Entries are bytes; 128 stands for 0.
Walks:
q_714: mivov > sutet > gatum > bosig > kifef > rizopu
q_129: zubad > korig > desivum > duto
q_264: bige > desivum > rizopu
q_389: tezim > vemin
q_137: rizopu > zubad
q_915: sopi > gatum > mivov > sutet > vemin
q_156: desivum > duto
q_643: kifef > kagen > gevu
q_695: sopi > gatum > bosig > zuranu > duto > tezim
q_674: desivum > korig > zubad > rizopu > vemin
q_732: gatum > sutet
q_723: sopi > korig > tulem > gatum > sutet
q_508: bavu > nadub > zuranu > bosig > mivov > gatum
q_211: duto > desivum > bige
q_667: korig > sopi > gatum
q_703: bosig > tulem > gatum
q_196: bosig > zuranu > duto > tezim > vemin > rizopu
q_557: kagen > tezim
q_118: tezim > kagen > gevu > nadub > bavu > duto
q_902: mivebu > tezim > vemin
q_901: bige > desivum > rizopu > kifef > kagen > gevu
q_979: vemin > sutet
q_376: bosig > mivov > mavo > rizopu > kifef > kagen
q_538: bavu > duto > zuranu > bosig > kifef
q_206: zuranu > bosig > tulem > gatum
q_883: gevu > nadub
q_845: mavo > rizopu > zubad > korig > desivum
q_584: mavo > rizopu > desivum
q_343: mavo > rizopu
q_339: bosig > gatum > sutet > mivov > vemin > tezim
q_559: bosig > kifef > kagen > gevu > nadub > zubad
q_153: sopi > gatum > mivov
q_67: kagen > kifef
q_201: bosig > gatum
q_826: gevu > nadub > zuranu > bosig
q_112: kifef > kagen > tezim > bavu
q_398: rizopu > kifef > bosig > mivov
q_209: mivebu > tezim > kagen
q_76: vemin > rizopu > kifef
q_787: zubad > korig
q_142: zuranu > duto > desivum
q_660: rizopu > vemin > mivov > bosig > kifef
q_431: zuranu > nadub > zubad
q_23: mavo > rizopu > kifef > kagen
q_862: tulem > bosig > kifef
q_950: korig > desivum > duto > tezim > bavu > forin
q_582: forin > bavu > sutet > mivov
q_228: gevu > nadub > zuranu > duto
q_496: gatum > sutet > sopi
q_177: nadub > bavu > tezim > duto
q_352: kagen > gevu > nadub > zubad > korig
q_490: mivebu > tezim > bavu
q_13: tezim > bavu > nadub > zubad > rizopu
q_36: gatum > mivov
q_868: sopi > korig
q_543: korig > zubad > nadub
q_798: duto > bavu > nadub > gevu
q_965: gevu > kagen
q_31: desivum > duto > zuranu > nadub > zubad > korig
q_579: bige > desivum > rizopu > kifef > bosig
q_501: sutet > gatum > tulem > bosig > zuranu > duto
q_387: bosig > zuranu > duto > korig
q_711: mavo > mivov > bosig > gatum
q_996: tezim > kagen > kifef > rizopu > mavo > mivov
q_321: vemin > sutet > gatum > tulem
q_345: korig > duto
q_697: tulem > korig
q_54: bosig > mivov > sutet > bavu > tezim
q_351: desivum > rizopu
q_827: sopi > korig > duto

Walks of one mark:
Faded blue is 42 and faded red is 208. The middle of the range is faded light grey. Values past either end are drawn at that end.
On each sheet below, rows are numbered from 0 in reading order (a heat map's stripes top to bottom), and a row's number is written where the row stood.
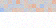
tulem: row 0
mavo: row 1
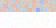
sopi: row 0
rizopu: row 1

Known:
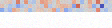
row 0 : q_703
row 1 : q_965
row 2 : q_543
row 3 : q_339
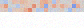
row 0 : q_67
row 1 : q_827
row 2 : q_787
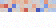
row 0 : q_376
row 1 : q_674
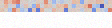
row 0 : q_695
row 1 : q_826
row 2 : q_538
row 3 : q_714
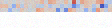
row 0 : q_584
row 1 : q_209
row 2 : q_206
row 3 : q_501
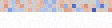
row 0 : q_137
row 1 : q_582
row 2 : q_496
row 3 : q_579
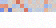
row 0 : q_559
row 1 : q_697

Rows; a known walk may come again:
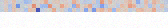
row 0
q_979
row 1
q_660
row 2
q_787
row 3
q_862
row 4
q_883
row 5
q_389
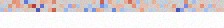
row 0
q_228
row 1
q_376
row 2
q_584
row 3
q_206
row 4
q_352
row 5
q_156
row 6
q_674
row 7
q_343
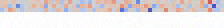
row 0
q_732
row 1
q_868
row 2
q_142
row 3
q_67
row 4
q_31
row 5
q_398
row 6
q_557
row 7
q_339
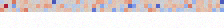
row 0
q_996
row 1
q_798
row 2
q_112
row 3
q_387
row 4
q_501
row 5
q_496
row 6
q_543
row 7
q_177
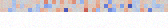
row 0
q_351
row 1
q_703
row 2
q_196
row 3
q_950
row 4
q_321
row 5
q_264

